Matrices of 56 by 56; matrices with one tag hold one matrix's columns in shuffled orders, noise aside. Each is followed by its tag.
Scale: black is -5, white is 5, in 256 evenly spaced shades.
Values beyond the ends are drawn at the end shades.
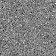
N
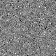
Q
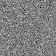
N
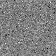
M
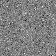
Q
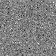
M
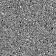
Q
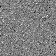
N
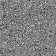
M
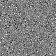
Q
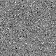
M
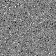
Q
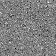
M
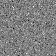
Q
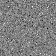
Q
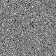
Q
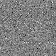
M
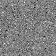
M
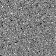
Q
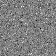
Q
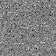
M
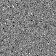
Q
